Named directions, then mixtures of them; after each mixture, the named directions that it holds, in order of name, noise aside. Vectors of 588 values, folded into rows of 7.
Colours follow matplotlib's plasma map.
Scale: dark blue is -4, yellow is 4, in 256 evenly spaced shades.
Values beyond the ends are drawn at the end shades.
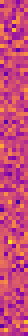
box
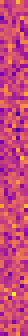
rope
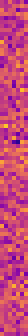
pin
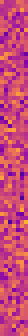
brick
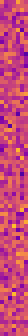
brick, rope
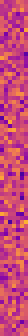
brick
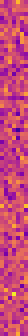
rope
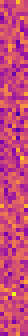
rope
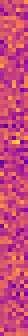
pin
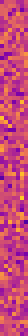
brick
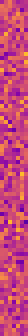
brick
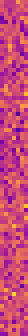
rope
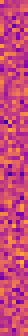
box, brick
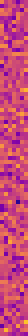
box, pin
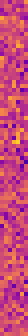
pin, rope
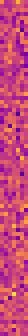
brick, rope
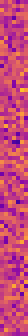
box, pin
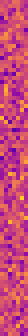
brick, rope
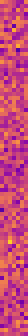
box, pin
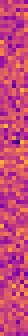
pin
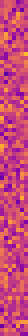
box, brick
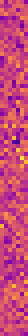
pin, rope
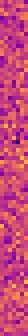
pin, rope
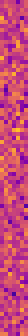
brick, rope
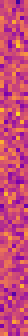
box, rope
